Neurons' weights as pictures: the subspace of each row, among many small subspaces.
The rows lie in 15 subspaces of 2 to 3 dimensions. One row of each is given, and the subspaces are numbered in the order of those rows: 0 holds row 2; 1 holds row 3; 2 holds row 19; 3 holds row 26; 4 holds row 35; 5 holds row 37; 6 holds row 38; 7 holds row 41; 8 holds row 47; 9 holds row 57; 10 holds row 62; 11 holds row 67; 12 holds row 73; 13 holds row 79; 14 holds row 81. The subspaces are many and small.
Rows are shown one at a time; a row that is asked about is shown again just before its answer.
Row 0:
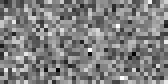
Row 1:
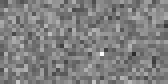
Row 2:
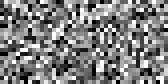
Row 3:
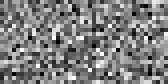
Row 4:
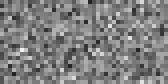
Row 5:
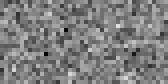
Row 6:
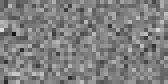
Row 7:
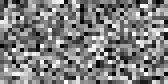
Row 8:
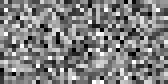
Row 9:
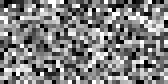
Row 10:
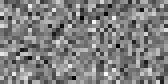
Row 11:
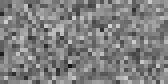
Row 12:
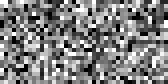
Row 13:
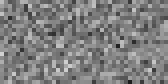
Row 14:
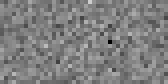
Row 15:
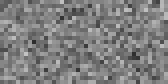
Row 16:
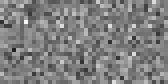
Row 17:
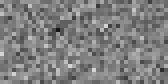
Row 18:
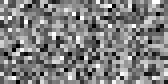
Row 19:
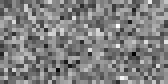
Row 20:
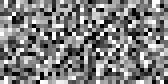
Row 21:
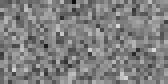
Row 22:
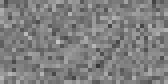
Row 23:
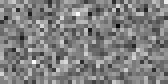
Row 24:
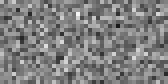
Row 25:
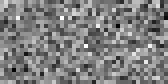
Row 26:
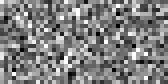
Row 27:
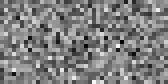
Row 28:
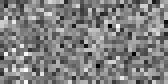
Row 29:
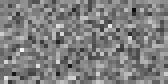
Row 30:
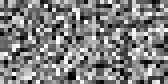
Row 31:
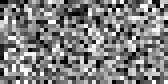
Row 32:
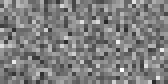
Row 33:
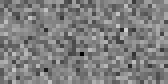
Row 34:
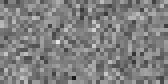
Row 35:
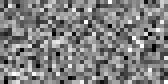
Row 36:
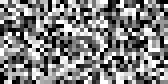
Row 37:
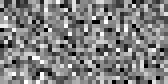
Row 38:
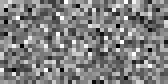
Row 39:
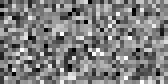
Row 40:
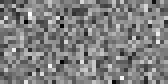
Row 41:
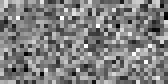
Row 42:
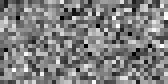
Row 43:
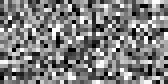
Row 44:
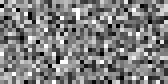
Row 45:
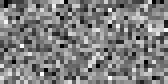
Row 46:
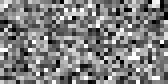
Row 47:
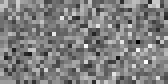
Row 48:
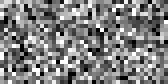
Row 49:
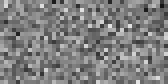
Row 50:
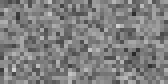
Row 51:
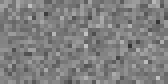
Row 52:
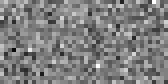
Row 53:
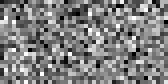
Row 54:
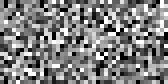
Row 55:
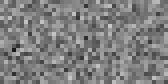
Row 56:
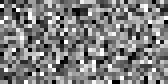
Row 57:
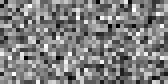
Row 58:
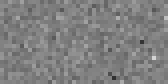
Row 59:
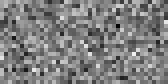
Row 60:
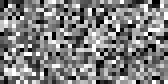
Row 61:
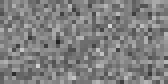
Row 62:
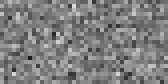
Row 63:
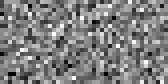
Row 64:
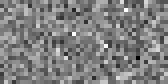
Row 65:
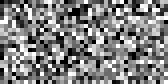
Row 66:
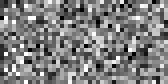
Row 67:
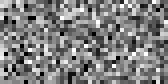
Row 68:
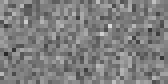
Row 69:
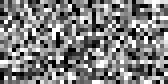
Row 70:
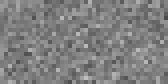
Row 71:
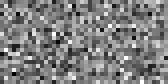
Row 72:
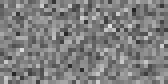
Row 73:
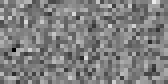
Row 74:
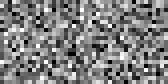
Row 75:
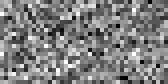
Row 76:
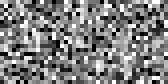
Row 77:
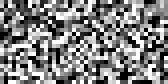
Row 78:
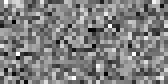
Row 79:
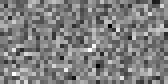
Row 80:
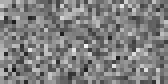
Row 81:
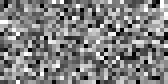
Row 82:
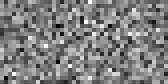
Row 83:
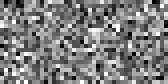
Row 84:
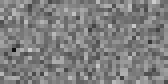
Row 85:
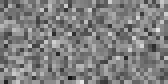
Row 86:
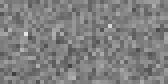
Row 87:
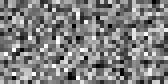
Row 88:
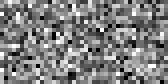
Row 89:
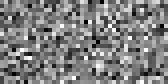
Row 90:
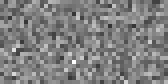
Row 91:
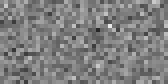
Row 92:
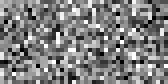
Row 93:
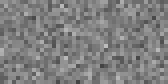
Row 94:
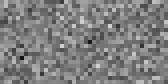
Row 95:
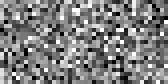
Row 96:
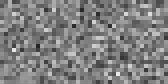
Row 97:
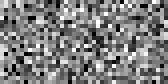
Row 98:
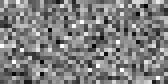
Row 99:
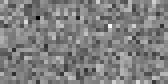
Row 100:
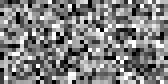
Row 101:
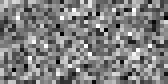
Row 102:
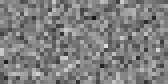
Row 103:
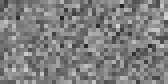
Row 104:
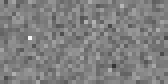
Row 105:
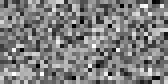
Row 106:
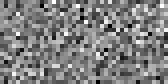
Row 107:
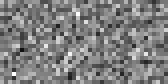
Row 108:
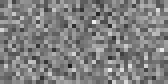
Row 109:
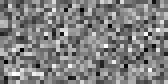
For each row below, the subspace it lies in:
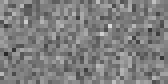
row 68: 9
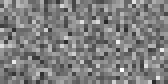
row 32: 5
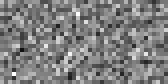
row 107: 3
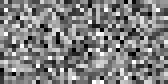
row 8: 6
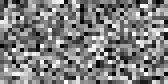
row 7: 5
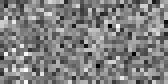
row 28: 13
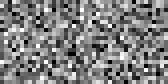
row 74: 5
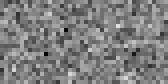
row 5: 10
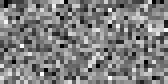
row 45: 6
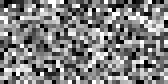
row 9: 6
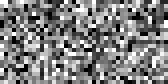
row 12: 0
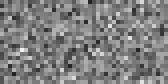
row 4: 11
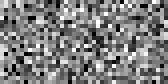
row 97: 11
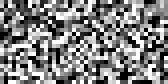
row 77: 4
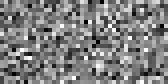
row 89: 11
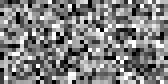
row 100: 10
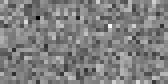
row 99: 9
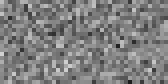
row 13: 0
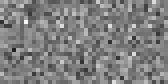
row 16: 9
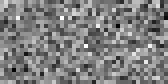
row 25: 7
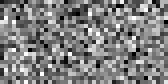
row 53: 3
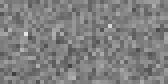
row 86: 13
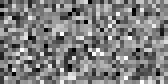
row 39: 11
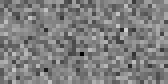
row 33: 5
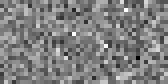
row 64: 4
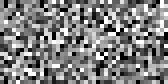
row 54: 14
